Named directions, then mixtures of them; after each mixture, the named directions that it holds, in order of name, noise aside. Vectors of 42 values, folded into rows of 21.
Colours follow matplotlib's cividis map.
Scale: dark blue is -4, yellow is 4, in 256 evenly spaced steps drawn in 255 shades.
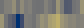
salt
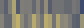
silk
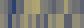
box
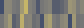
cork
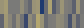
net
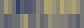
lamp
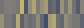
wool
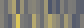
silk, wool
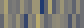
net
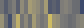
box, silk, wool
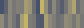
cork, net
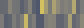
lamp, net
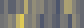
box, cork, salt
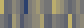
cork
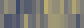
lamp, salt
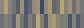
lamp, net, wool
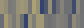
lamp, net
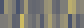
cork, lamp
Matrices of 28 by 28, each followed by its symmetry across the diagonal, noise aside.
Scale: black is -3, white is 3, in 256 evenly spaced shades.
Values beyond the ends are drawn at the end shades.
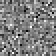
antisymmetric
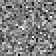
neither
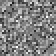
symmetric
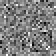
symmetric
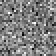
antisymmetric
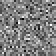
antisymmetric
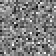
neither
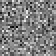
antisymmetric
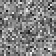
neither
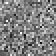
neither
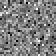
neither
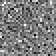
symmetric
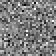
neither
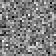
neither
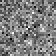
symmetric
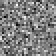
antisymmetric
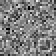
symmetric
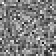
symmetric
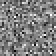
antisymmetric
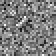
symmetric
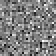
antisymmetric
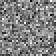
neither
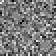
symmetric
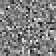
antisymmetric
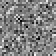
symmetric
